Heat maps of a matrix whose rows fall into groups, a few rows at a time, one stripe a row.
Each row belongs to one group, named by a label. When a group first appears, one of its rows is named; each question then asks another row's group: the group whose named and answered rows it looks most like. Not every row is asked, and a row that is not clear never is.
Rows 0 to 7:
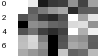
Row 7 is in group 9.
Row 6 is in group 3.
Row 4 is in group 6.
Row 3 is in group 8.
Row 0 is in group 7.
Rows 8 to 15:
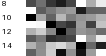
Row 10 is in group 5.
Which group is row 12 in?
3
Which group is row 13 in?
6
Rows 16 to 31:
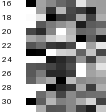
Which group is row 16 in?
8
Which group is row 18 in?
7
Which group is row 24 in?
7
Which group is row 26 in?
6
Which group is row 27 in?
9
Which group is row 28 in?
7
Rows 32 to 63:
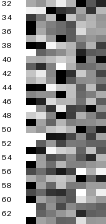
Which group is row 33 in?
7
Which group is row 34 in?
9
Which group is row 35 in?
8
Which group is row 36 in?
8
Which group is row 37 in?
3
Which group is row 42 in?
3
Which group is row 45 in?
9
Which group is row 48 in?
3
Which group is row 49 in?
5
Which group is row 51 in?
7
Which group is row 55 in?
5
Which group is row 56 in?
6
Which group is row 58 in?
5
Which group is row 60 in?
8
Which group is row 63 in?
8
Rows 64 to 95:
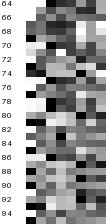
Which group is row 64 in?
7
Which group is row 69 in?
8
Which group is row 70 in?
7
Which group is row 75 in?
7
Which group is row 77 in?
8
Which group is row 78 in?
7
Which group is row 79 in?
7
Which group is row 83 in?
9
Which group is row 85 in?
8
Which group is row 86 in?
7
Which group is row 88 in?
5
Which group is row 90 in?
5
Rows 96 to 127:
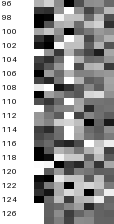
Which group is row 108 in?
7
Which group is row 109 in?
8
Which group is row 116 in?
6
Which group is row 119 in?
7
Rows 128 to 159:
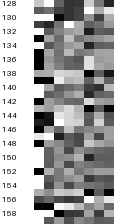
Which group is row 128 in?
3
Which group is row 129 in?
6
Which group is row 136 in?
8
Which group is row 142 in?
8
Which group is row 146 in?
5
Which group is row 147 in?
7
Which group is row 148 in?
8
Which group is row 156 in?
6
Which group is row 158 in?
7
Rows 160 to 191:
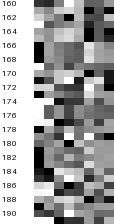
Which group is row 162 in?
9
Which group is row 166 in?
8
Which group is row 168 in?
8
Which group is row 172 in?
3
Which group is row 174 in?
7
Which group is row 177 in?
7
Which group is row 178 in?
5
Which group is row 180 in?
9
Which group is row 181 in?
8
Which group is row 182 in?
5
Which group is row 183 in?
8
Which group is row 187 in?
7
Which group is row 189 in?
5
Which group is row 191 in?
7
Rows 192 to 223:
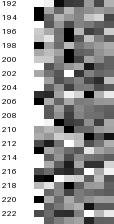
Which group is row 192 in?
7
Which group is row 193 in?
5
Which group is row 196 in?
9
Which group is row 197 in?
3
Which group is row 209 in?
7
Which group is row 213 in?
8
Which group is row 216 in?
6
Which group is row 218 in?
3
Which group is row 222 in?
6
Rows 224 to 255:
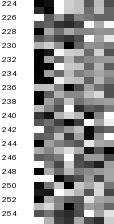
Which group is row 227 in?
6
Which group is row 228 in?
5
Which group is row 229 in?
6
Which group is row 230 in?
3
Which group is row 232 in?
5
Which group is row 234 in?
5
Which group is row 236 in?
3
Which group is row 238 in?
5
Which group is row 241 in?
6
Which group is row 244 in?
8
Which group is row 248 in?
5
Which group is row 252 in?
8
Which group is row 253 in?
3
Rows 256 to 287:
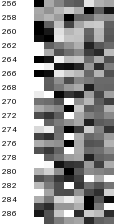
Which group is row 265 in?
7
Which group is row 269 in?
7
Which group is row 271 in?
9
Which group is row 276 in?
9
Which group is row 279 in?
7
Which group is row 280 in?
3
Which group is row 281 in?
6
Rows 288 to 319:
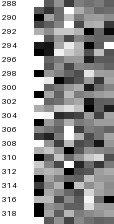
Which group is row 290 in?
5
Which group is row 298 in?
8
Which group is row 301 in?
5
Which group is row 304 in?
7
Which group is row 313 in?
8
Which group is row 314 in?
9
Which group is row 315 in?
8
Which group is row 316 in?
3
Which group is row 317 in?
8
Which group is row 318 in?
5
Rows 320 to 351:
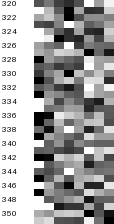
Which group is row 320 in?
6
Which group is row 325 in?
7
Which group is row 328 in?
8
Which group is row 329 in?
6
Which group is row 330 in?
9
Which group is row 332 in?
6
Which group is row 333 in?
8
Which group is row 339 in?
8
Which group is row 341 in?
6
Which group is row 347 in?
8
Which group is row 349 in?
7
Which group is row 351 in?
3
